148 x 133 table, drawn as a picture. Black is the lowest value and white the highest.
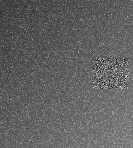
Ninth with the lowest average: top left. Roughest part: middle right. Odd patch: rougher, in the middle right. Stripes: none. Slope: up to the bottom right. Grain: fine.
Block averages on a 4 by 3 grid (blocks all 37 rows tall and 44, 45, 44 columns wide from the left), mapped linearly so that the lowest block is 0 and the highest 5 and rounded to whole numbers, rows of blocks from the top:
012 / 123 / 234 / 345
